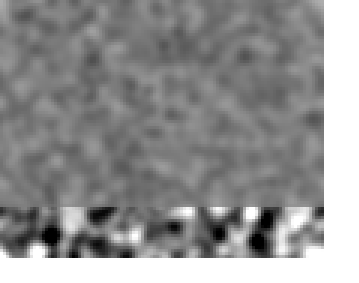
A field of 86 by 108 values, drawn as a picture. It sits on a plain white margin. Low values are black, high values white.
The distribution is heavy-tailed on both sides. The bottom right is the ninth with the highest average. A horizontal seam about 80% of the way down splits the table, and the top part is calmer. The field is mottled with small blotches. There are no regular stripes.
